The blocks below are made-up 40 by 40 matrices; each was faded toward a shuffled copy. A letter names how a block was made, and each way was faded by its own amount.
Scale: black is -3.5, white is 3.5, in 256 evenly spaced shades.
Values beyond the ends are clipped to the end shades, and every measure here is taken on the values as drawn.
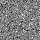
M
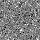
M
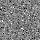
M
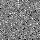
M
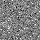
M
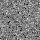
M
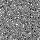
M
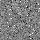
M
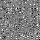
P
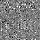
P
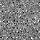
P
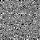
P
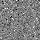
M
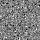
M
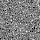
M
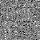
P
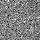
M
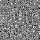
P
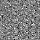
P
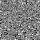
P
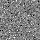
M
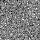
M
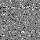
P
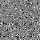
P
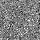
M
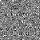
P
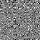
P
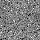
M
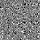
P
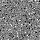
M
